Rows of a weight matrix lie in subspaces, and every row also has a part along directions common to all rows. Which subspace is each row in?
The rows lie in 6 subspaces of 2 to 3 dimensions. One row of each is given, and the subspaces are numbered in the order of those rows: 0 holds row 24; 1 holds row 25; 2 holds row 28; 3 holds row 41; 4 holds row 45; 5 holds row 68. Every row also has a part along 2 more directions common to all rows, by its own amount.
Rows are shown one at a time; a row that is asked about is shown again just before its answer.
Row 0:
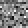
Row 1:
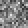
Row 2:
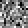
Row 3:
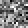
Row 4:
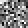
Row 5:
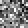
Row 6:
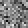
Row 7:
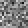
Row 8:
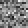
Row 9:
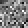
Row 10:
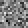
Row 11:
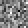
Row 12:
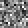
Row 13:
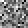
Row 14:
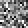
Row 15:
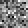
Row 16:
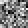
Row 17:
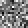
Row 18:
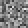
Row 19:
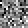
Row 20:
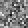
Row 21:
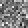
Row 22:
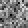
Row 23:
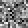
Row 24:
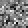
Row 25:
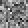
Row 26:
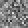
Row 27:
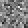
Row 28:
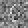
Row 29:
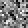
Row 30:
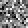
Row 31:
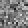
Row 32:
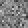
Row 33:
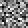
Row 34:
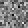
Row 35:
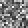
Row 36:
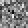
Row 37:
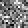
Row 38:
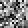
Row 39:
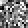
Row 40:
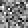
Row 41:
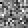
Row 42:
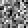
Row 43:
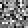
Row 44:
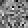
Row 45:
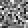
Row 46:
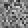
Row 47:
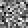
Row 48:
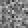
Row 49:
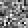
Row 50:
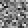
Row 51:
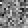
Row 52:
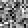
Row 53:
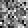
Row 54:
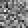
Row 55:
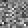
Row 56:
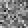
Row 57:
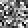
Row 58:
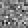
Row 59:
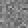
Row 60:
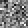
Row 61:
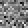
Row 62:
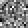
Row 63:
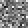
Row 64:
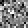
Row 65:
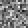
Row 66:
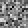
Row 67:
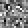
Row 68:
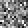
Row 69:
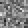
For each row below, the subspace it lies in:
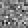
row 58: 0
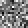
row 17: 4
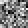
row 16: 5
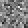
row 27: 3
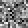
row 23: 1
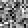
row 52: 1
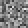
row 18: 2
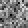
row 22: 0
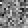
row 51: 3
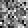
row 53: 5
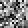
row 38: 0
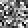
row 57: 4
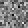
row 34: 4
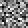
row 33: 1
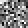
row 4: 5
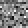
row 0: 5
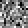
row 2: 3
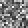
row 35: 4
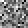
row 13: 4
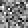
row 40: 1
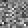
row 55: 1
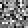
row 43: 3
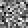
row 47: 1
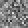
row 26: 3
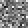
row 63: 4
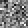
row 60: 1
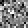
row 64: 2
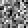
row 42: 2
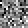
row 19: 3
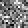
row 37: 0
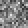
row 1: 0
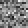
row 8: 5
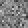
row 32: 4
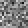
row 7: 4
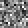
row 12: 1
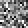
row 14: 5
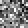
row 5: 0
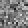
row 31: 0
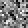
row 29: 4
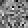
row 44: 4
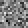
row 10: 1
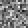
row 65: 2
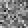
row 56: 5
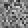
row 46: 3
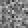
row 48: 2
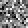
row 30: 3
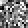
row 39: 1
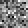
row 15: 5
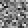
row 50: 4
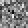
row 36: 2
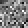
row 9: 0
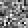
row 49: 3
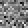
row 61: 5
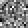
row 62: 2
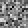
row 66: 2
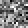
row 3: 0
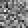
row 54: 5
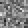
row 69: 3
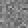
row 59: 2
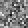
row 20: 3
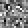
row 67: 3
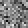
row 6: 0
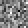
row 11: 2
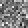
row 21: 4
